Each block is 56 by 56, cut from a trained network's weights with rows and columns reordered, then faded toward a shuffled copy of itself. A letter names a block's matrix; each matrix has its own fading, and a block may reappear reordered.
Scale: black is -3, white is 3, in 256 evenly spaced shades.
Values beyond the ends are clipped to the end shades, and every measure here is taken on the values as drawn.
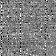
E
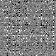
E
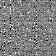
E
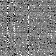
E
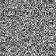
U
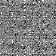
E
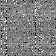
E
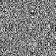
U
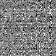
E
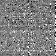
E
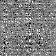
E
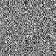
U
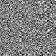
U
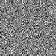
U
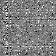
E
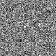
U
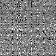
E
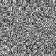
U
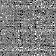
E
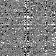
E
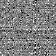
E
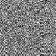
U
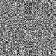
U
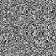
U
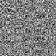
U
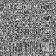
U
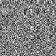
U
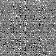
E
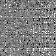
E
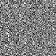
U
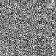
U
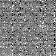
E
